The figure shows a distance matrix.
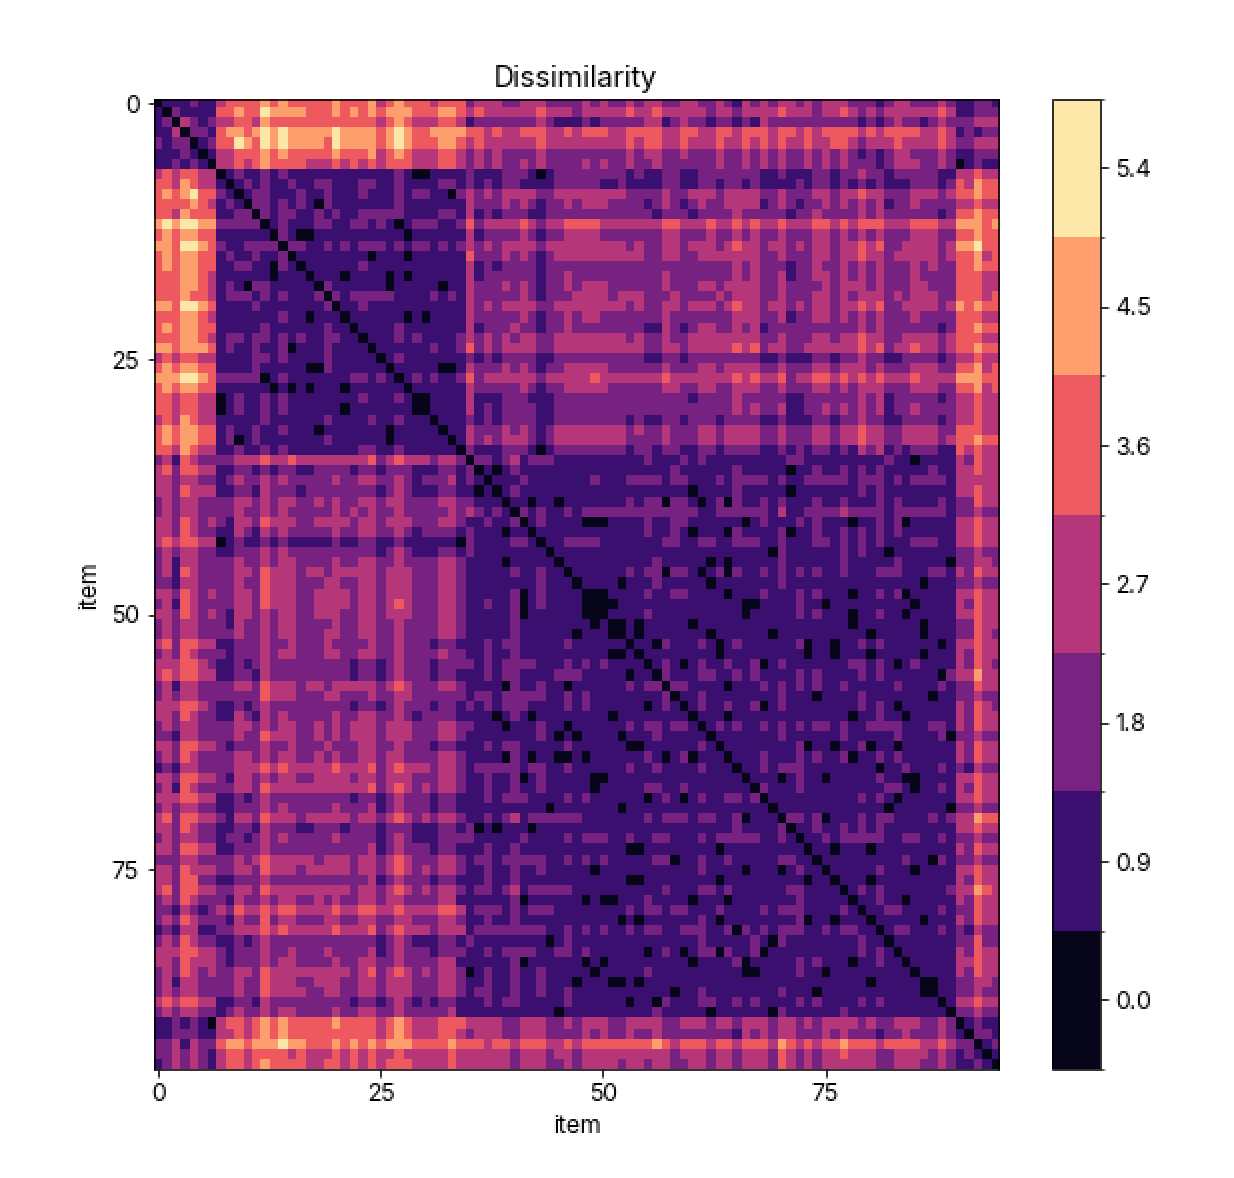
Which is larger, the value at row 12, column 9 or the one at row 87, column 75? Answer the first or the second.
the first
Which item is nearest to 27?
12
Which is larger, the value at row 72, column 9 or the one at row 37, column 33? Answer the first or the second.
the second
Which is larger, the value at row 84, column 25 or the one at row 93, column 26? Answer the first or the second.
the second
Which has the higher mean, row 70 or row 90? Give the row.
90
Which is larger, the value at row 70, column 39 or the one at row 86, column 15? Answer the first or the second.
the second
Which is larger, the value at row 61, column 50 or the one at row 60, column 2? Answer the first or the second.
the second
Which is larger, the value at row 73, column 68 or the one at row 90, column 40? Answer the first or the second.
the second
